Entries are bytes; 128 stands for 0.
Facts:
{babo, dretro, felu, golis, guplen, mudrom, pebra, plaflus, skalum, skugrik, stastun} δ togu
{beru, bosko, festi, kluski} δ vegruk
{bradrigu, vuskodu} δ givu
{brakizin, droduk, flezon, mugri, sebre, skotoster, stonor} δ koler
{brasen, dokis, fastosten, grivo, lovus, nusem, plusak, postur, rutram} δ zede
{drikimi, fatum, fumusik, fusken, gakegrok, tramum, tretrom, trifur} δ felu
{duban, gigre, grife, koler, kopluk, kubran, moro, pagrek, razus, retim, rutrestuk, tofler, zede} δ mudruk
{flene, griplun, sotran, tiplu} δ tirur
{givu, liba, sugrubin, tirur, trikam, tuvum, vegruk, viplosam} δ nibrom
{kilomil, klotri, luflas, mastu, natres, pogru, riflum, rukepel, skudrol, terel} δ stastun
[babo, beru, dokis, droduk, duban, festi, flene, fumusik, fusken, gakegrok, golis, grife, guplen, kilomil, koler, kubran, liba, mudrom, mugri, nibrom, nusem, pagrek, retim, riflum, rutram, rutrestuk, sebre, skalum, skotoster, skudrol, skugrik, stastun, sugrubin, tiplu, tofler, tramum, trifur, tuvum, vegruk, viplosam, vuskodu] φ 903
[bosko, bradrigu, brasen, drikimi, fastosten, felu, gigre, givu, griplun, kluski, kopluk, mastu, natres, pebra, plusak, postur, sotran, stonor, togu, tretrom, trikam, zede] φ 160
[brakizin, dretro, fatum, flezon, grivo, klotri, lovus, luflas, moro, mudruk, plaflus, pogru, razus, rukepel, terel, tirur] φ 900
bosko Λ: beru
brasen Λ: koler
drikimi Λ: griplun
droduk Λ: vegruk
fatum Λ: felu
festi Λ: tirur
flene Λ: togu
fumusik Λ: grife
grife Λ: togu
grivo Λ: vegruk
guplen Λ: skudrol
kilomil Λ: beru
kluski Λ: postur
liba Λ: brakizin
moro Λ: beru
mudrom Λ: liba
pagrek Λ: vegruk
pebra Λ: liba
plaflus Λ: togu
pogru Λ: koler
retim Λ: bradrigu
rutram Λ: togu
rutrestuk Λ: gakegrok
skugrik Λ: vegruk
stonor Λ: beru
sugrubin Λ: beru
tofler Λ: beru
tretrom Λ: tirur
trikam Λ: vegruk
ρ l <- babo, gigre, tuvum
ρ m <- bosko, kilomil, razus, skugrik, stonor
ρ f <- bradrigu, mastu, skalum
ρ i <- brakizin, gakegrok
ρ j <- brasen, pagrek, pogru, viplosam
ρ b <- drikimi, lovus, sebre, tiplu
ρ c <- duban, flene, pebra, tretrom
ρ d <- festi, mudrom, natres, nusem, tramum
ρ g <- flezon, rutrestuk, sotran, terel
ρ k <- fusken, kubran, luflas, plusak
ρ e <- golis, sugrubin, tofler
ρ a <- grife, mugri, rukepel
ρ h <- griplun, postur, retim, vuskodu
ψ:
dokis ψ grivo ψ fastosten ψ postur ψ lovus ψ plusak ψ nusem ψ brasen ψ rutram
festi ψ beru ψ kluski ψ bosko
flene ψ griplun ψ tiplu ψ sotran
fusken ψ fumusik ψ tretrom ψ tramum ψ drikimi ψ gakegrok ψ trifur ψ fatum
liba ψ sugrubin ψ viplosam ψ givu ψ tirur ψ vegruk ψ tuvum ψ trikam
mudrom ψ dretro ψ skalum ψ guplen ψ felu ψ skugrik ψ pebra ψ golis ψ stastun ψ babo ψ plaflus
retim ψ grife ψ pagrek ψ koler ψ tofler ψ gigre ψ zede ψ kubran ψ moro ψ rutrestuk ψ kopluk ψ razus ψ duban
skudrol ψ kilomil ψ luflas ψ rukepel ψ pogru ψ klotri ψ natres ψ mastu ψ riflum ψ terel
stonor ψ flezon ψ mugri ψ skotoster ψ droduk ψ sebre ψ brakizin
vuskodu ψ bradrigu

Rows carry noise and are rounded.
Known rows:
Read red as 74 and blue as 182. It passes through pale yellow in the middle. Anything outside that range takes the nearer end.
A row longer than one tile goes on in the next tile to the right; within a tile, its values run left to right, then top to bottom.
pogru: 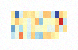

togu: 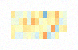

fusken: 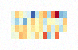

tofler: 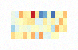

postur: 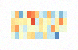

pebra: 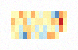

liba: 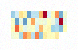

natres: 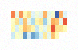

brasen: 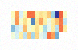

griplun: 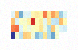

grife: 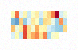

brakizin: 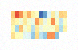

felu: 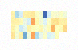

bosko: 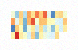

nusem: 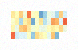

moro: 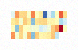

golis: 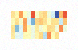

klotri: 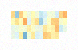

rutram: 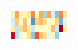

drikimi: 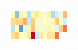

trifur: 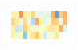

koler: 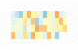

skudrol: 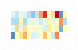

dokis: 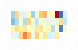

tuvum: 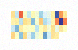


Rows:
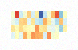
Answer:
mugri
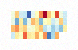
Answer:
flene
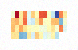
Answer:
trikam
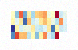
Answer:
kilomil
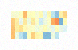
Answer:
vegruk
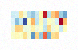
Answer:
mudrom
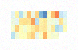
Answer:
fastosten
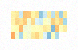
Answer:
droduk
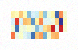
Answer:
babo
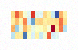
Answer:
mastu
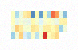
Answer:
luflas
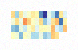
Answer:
gigre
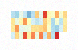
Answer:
tiplu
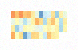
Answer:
gakegrok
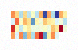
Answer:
duban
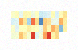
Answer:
rukepel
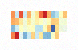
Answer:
skugrik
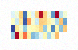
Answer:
stonor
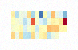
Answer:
tramum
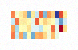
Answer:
plaflus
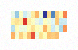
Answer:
lovus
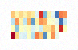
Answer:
rutrestuk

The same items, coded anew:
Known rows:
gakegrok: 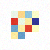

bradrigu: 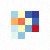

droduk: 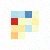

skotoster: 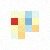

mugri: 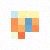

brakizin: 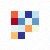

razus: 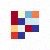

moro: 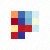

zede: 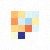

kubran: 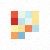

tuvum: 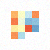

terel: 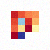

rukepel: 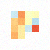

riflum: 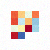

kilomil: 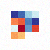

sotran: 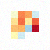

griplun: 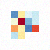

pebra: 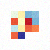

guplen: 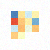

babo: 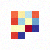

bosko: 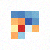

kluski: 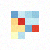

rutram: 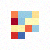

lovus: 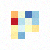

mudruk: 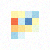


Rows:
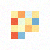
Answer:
klotri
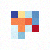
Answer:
tretrom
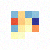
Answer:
skalum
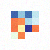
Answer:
grivo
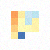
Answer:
plusak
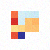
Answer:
brasen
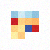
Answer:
pagrek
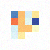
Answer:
tramum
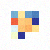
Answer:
drikimi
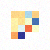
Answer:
natres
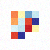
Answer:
mastu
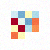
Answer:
tofler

